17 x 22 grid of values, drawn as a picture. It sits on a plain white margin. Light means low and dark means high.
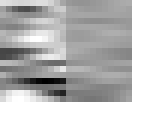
The right part is calmer, past a seam about 50% of the way across. Neither half mirrors the other. The grain runs across in streaks. The bottom middle is the ninth with the highest average.
